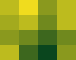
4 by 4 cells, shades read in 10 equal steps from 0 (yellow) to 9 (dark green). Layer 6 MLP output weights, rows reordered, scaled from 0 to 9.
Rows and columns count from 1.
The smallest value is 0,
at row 1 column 2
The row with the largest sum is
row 4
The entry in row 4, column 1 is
2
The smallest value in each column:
2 0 4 2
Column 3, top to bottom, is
4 5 7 9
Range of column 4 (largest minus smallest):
3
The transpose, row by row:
2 3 4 2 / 0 2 5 7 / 4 5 7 9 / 2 2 5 4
